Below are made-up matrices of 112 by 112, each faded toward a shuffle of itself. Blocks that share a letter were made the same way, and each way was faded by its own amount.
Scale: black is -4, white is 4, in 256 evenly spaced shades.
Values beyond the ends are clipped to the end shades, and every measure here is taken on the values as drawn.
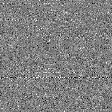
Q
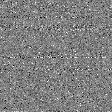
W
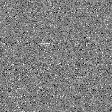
W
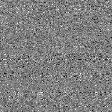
Q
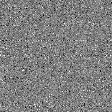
W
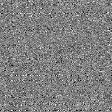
Q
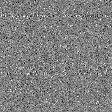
W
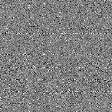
Q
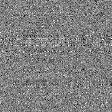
Q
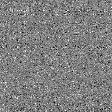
W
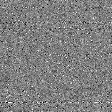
W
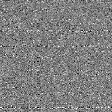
Q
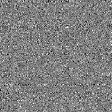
Q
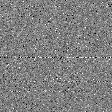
W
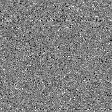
W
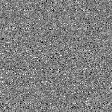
Q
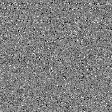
W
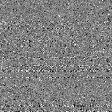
Q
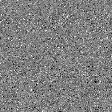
W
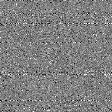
Q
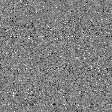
W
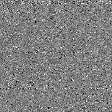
W
